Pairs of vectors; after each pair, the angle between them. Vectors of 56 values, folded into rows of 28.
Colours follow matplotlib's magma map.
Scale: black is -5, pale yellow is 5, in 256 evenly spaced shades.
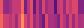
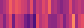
orthogonal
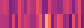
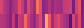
nearly parallel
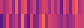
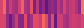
orthogonal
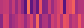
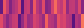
orthogonal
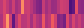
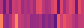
partly opposed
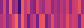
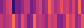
partly aligned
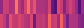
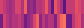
orthogonal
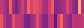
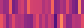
nearly parallel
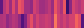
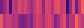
partly aligned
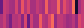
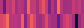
orthogonal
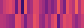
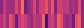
partly opposed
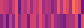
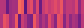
orthogonal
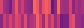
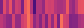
partly opposed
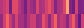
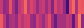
nearly opposite
